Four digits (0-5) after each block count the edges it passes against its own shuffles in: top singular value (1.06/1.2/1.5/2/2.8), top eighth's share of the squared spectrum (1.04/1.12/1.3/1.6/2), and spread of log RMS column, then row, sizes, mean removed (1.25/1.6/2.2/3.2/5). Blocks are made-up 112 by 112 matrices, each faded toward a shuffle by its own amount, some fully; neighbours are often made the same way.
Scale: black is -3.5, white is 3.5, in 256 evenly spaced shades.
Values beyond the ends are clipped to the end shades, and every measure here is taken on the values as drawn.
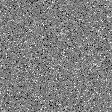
0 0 0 0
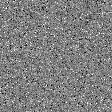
0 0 0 0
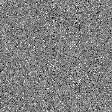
1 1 2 0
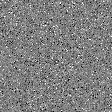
0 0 0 0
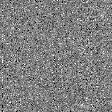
1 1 3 0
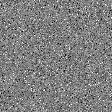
0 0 1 0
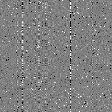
5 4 2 1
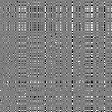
5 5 4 4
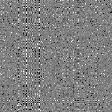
5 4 3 2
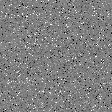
2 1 0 0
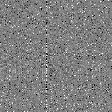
4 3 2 1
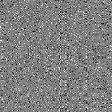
4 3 2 1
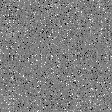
3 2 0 0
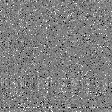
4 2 0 2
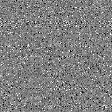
4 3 1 2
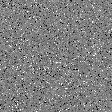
2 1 0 0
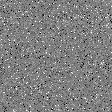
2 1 0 0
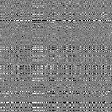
5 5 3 4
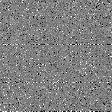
4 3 1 2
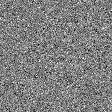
1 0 0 0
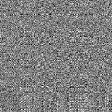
4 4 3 3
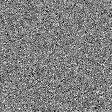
1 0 0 0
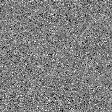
0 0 0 2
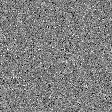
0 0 0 1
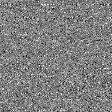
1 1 0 3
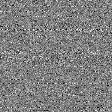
1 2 0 3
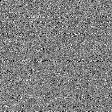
1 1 0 3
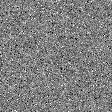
0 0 0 0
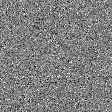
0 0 0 1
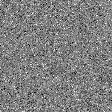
0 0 0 1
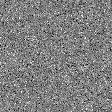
0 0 0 0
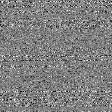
1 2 0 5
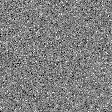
0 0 0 1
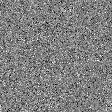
0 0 0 0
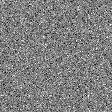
0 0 0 0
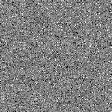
3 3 1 1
